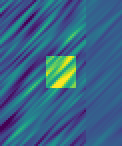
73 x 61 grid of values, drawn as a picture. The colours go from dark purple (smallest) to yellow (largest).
On average the colour sits 30% of the way up the scale. The values are skewed, with a long tail toward high values. The ninth with the highest average is the centre. There is no overall slope. In the centre lies a patch that is higher than the rest. The right part is calmer, past a seam about 70% of the way across.
